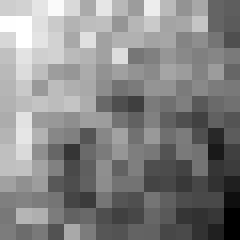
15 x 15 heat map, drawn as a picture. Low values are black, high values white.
Ninth with the lowest average: bottom right. Average level on the scale: 50%. Histogram: bell-shaped. Ninth with the highest average: top left. Slope: up to the top left.
